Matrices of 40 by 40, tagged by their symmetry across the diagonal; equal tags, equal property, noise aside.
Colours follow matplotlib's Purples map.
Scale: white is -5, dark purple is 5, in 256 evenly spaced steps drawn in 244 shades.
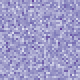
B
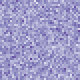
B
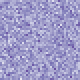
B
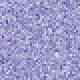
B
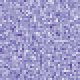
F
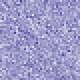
F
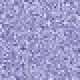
F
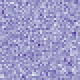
F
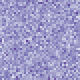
F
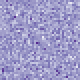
F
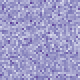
B
